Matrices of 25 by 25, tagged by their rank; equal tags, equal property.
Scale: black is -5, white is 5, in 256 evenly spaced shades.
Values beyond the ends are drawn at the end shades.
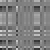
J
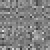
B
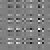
J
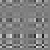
J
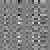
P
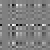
J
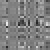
P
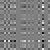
J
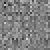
B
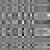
P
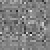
B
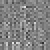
B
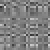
P
